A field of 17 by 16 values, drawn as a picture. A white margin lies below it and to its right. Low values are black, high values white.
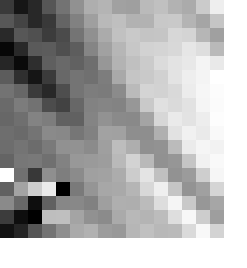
Values change most from cell to cell in the bottom left. Streaks slant down to the right. There is an overall slope up to the right. The top left is the ninth with the lowest average. An odd patch, rougher than its surroundings, sits in the bottom left.
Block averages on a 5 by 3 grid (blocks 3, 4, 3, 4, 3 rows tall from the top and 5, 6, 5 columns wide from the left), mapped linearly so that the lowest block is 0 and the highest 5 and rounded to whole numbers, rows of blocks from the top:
034 | 035 | 125 | 234 | 134
